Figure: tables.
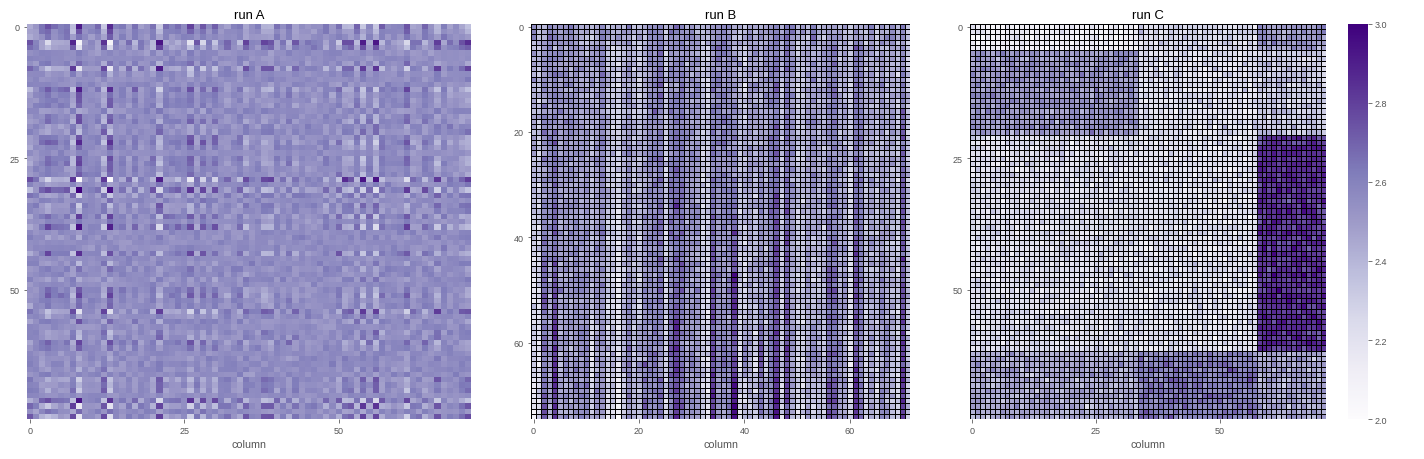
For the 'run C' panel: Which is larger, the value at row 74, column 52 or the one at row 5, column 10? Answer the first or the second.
the first
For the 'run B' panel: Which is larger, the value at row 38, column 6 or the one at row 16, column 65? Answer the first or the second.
the first
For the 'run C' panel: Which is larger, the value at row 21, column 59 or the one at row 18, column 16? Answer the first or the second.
the first
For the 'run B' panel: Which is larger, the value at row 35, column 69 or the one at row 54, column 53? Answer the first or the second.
the second
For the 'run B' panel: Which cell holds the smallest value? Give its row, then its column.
74, 16
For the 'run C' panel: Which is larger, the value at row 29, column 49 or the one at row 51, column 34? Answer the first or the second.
the first
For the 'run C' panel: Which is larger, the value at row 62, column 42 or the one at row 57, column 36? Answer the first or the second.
the first
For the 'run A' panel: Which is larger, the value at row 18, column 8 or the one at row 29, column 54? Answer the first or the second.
the second
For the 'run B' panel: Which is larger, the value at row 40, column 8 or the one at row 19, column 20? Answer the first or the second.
the first
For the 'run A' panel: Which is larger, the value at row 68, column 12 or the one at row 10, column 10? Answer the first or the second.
the first
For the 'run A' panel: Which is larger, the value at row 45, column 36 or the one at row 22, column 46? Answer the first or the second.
the first
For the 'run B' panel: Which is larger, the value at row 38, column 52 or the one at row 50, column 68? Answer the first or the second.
the first
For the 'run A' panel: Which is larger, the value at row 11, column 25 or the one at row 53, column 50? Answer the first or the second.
the second
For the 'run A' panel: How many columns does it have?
72
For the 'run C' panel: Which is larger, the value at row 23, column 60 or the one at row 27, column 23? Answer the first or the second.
the first
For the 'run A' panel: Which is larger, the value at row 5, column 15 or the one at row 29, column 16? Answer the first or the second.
the second
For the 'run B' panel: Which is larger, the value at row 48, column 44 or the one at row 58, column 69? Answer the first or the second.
the first
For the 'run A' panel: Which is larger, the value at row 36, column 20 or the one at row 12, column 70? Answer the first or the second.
the first
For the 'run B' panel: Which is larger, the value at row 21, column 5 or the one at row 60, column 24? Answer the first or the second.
the second
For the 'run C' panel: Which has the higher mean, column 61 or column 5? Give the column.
61
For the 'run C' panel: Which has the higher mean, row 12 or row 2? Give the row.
12
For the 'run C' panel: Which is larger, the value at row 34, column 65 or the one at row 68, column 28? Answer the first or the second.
the first
